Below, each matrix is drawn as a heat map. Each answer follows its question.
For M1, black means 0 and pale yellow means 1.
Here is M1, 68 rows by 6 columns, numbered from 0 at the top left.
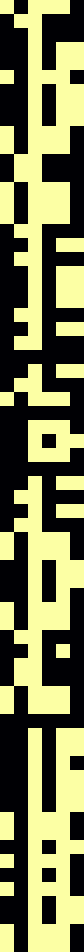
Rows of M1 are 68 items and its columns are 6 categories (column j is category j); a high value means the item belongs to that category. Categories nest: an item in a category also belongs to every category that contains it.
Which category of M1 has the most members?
2
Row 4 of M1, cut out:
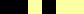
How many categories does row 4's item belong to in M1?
3
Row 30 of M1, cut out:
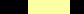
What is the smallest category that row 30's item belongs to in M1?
3
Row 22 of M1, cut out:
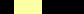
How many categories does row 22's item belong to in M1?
2
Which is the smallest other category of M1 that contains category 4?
2
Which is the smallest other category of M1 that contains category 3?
4
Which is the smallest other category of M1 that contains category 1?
2
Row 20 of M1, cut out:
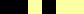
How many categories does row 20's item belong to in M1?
3
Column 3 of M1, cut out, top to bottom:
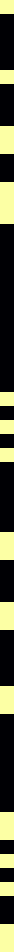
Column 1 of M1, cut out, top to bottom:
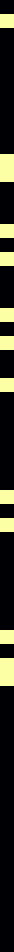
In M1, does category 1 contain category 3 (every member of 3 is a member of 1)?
no
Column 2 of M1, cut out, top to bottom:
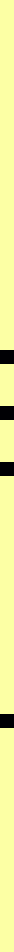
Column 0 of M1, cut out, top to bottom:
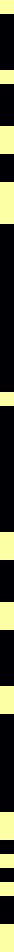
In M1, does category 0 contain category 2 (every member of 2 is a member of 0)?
no
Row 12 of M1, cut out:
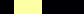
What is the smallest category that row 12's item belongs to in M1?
1
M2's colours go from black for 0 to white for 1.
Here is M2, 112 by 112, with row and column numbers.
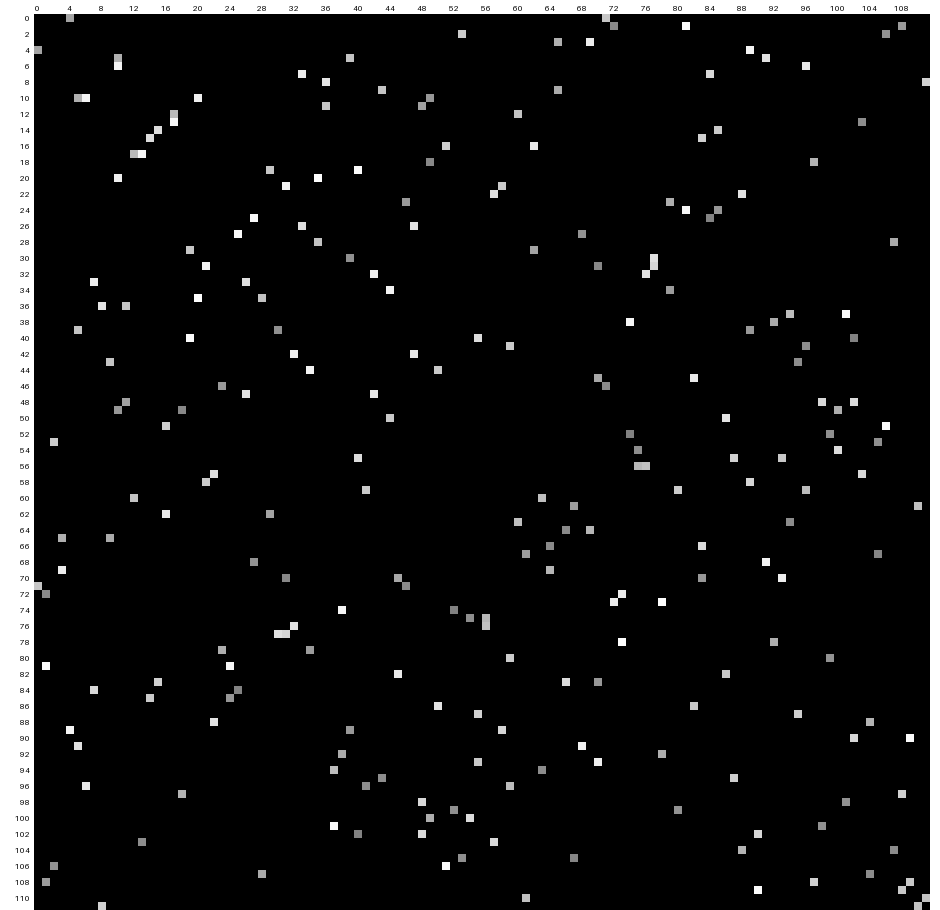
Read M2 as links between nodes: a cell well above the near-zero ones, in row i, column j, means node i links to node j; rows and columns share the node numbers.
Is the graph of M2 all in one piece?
yes
